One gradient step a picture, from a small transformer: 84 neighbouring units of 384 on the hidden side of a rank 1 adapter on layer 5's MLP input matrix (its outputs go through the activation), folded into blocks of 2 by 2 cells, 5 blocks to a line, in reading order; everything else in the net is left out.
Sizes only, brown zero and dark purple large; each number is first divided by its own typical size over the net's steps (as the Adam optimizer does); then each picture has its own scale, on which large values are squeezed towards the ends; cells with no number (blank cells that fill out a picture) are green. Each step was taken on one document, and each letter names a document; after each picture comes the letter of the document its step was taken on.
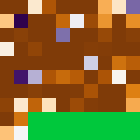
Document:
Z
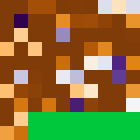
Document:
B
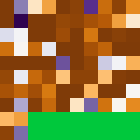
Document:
B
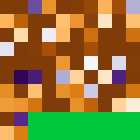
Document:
Z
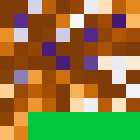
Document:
B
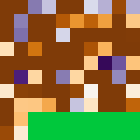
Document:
B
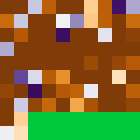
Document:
Z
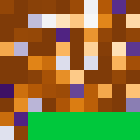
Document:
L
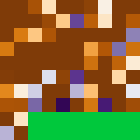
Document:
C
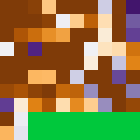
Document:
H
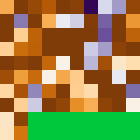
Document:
C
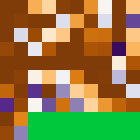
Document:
H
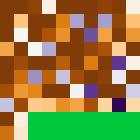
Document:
H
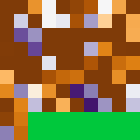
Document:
C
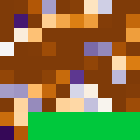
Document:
C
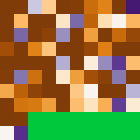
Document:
B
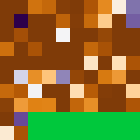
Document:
Z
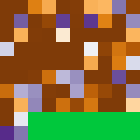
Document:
L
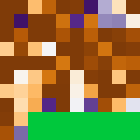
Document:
B
